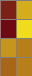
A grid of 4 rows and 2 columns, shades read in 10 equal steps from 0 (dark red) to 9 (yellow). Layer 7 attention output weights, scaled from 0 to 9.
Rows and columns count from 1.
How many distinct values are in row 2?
2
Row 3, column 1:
6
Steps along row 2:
up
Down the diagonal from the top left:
1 9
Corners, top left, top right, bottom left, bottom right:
1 7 4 5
